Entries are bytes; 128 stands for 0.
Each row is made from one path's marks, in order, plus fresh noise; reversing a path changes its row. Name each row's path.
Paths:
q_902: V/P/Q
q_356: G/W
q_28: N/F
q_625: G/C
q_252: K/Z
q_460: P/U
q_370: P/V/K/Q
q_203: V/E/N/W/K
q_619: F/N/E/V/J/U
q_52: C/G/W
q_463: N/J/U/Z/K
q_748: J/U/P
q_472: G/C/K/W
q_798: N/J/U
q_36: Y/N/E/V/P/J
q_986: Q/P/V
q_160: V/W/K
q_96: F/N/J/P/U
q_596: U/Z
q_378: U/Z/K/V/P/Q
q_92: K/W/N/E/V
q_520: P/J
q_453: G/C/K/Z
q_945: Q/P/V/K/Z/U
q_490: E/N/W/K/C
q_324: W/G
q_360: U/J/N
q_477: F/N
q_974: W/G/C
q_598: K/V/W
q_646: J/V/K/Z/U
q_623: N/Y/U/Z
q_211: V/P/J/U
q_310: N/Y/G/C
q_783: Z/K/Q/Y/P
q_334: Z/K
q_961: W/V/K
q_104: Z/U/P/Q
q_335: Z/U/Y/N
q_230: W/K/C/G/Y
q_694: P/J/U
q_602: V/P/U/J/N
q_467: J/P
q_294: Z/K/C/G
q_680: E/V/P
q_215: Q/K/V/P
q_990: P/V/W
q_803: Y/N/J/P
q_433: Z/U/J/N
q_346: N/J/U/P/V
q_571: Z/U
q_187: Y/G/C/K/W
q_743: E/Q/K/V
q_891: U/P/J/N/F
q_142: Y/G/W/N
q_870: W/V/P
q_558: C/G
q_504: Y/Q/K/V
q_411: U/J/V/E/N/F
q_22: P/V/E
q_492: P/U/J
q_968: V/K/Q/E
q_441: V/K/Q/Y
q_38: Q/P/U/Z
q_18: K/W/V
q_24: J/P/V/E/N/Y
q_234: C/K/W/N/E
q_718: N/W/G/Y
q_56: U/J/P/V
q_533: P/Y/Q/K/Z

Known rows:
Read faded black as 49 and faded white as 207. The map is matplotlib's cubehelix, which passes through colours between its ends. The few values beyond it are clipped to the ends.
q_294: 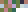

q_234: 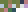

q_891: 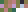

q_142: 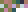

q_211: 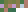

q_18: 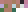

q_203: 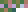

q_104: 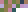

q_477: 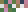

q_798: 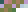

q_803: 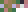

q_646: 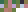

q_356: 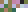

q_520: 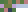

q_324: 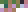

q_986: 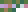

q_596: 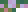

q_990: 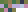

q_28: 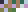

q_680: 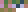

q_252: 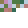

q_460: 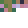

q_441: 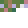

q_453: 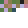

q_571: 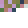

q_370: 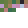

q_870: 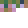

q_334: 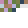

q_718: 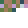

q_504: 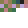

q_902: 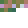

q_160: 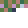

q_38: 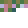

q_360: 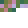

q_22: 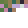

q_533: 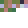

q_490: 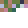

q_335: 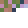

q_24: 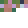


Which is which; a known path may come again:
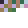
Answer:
q_28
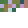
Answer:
q_748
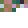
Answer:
q_187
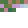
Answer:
q_694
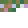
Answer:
q_215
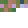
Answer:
q_411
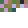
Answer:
q_472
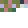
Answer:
q_783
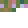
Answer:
q_56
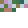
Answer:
q_252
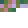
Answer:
q_360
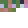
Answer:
q_230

